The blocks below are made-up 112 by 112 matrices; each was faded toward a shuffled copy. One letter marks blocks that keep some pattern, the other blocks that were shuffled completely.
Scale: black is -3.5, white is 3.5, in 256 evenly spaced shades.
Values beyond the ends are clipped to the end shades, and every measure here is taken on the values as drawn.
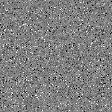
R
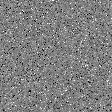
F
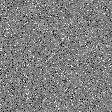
F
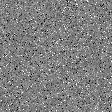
F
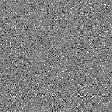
R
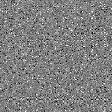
R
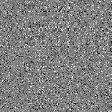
R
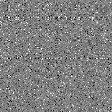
R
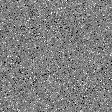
F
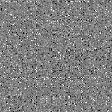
R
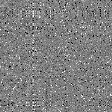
R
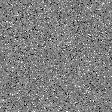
F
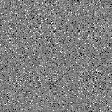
R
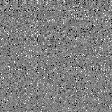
R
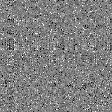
R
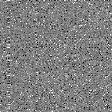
R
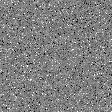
F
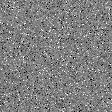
F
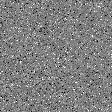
F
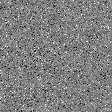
F
